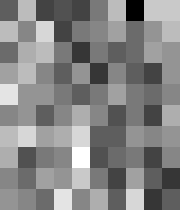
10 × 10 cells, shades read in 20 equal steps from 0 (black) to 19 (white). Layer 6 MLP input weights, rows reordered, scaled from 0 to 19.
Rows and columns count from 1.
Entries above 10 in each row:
4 5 4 4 4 3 7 2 4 4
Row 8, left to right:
13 6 9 10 19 6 8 9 5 10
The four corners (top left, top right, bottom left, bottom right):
7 15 11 7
